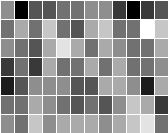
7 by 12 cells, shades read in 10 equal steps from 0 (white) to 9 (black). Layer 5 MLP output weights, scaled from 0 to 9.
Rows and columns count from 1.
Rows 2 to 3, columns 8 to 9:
2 5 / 3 4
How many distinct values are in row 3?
5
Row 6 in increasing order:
2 3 3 4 4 5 5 5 5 6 6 7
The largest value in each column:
8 9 7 6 5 6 6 6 7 9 8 7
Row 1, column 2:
9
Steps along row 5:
down down same same up same down same up up down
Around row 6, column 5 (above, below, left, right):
4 3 4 6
